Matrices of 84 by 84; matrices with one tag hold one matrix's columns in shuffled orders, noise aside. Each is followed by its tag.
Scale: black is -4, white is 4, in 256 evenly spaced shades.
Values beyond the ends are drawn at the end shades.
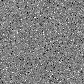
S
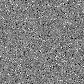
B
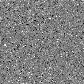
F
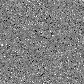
F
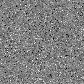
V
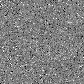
B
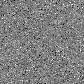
B
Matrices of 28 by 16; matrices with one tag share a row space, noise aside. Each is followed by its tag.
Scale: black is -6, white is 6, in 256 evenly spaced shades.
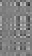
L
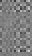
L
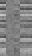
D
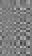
L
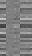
D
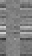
D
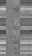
D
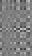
L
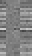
D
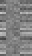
D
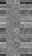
D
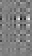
L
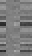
D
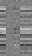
D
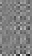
L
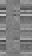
D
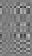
L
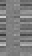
D
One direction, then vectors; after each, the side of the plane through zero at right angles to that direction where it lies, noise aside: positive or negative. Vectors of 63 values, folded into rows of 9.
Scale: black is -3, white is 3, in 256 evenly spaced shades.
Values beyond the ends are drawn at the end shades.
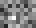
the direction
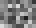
negative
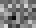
negative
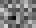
negative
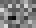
negative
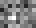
positive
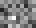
positive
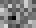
negative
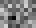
negative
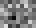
negative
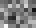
negative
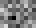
negative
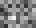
positive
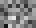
positive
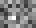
positive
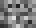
positive
